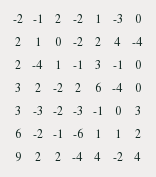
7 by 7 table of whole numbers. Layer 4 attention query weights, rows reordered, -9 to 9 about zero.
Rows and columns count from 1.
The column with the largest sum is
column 1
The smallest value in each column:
-2 -4 -2 -6 -1 -4 -4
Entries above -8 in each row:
7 7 7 7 7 7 7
